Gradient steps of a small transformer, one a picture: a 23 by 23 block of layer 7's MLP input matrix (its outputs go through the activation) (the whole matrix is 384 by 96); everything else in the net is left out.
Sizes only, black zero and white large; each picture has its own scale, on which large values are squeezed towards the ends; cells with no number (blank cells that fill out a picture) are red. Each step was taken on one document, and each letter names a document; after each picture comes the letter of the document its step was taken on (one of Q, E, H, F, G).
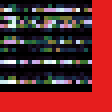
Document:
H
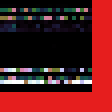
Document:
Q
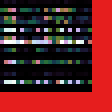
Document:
H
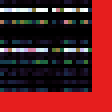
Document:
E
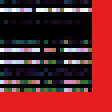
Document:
E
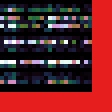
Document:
H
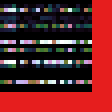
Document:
H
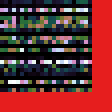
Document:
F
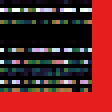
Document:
E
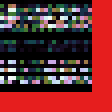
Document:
Q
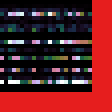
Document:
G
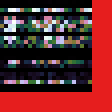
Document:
H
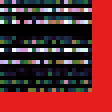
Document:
E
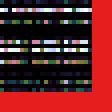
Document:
E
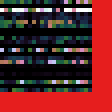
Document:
F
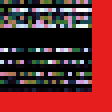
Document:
F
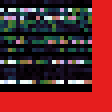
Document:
G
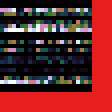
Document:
Q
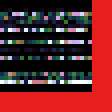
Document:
G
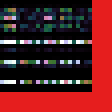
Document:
H
